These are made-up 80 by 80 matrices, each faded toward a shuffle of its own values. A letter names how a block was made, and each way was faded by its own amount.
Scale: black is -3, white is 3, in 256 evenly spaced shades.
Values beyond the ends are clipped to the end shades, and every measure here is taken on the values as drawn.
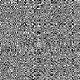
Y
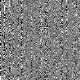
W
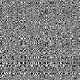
Y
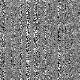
W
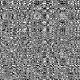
Y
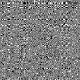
Y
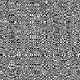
Y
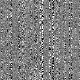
W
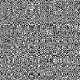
Y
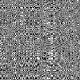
Y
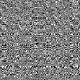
Y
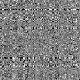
Y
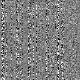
W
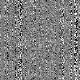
W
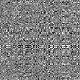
Y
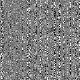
W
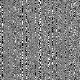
W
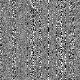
W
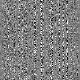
W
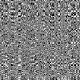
Y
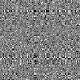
Y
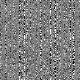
W
